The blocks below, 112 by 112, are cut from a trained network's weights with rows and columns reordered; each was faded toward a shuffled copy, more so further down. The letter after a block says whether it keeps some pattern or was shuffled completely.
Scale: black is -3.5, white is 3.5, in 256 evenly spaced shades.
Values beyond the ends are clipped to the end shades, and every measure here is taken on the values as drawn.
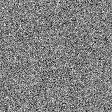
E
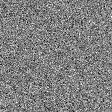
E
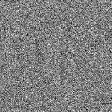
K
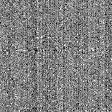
K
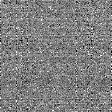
K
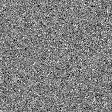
E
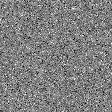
E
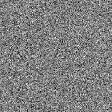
K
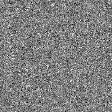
K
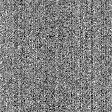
K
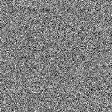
K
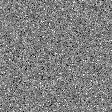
E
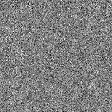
K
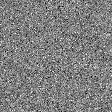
E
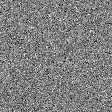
E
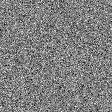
E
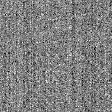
K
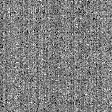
K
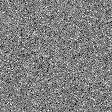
E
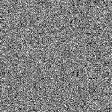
K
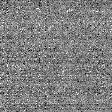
K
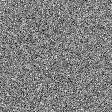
E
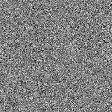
K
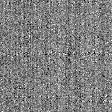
K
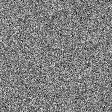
E
